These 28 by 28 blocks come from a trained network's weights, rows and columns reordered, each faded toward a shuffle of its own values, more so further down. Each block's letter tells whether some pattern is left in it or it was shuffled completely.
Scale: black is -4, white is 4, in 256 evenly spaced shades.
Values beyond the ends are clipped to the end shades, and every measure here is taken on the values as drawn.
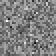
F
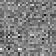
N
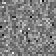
F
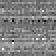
N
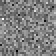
F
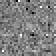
N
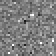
F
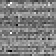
N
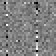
N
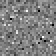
F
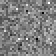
F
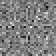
N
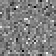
F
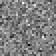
F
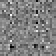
N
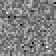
F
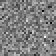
F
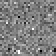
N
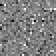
F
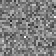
F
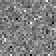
F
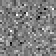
F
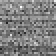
N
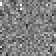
N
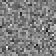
F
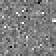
F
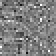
N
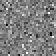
F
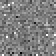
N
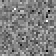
N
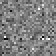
N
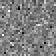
F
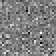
N
